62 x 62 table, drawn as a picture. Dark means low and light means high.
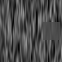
Grain: streaks running down. Odd patch: calmer, in the middle right. Calmest part: middle right. Average level on the scale: 30%. Slope: none.
